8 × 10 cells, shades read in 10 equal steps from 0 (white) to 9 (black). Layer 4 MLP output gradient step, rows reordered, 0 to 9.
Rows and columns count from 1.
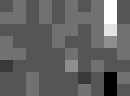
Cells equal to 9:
2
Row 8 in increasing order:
5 5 6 6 6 6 6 6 6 9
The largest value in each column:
7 6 6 6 6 6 7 6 9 6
